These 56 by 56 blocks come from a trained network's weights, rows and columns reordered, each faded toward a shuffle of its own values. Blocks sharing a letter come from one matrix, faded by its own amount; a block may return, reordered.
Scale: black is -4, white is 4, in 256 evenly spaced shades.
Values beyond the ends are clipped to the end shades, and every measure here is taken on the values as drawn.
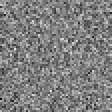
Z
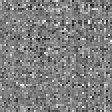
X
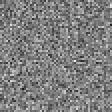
Z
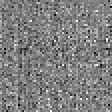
X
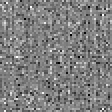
X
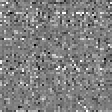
X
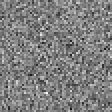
Z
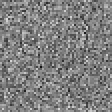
Z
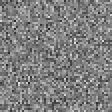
Z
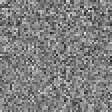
Z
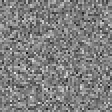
Z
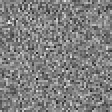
Z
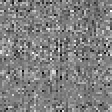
X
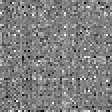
X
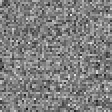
Z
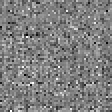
X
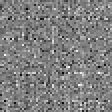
X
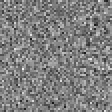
Z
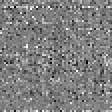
X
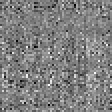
X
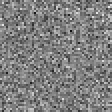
Z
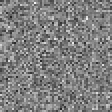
Z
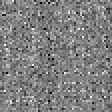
X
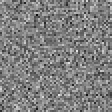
Z
